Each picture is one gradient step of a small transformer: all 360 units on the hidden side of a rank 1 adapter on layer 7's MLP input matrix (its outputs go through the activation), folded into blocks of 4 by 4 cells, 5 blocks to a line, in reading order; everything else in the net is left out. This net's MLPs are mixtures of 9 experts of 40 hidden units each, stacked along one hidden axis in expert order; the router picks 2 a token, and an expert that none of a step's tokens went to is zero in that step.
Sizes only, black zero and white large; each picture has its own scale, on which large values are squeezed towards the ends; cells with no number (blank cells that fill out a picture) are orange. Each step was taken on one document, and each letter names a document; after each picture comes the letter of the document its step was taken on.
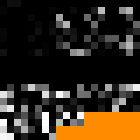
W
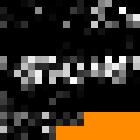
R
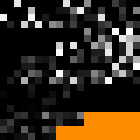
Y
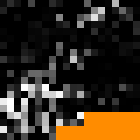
W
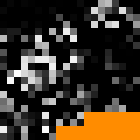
R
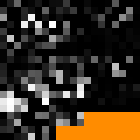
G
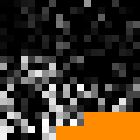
W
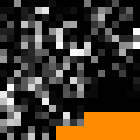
G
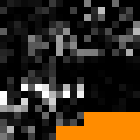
W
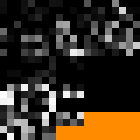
W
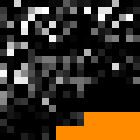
G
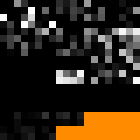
Y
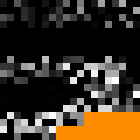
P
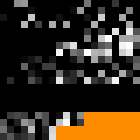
Y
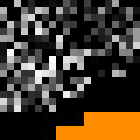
G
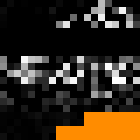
R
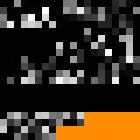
Y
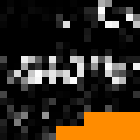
R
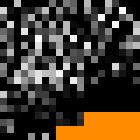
G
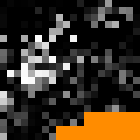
R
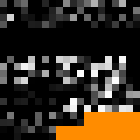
P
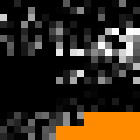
Y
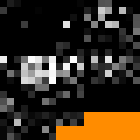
R
